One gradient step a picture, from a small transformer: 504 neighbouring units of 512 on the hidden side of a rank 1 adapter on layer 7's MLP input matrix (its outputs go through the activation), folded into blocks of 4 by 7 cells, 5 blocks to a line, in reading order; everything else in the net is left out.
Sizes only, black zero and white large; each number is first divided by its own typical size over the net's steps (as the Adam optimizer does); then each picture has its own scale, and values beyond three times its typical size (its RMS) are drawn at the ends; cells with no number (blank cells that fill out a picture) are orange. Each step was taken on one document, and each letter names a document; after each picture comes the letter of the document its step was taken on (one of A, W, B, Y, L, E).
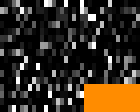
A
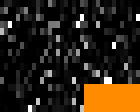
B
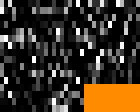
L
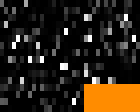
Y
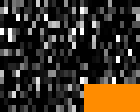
A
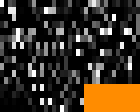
L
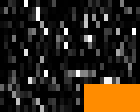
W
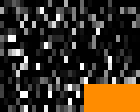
A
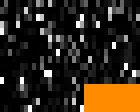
B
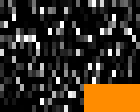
L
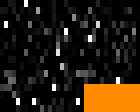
W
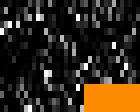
B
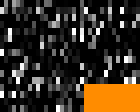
A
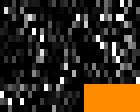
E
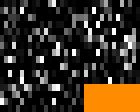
E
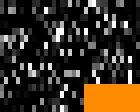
L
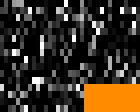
A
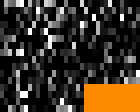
A
